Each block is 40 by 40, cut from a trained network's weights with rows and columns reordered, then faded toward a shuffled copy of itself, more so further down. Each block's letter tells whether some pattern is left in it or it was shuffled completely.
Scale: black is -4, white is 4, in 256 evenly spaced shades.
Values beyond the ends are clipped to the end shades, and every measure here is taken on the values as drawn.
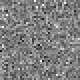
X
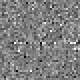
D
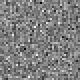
X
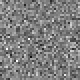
D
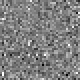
D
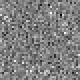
D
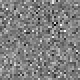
D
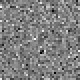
D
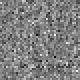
D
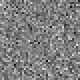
X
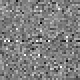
D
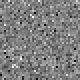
X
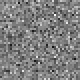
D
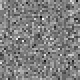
D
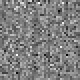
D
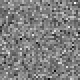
X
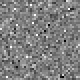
X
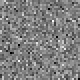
X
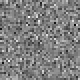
X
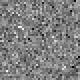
X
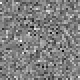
X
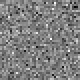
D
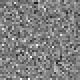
D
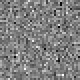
D
